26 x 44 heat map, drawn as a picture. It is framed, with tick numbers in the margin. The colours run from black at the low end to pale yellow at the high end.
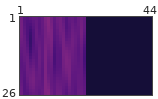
The table splits into one row of 2 panels. Panel 1,1: low, streaked downward, faint in contrast. Panel 1,2: very low, flat.
